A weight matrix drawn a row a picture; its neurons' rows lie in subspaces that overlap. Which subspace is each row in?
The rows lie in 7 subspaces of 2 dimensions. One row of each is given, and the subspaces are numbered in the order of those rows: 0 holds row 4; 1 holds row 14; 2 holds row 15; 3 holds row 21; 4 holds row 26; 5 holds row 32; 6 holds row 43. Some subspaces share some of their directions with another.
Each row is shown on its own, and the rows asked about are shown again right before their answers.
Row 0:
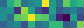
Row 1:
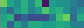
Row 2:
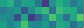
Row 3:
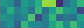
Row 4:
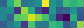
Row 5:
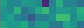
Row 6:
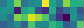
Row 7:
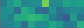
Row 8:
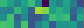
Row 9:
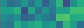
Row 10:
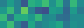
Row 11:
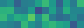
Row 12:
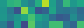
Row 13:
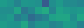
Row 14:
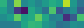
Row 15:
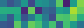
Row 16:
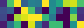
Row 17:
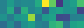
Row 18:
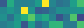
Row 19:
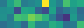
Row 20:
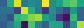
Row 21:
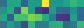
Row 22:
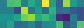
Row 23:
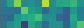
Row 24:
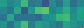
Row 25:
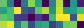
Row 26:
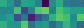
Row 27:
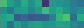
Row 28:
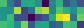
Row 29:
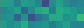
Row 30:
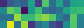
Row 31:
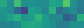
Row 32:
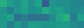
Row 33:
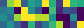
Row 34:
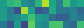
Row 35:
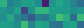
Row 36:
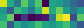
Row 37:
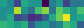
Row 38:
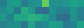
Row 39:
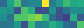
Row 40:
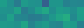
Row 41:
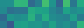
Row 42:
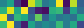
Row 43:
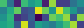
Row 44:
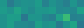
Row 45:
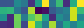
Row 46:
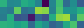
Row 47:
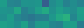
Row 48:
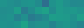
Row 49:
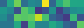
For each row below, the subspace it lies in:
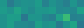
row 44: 4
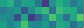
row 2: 4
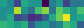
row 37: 1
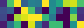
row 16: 0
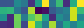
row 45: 2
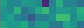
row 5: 6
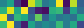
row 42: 3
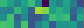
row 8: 2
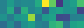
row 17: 6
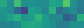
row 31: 1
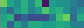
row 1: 5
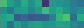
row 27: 5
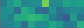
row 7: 6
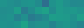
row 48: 4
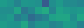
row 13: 4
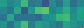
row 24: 3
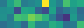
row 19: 1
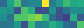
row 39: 6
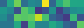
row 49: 6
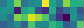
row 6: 1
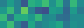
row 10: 3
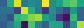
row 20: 0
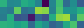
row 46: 0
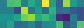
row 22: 2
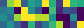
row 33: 2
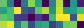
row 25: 3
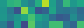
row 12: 5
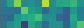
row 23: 0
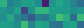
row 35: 1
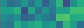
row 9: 2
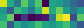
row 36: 5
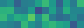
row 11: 0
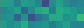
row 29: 4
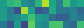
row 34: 5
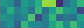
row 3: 6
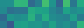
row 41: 3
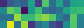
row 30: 5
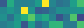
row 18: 1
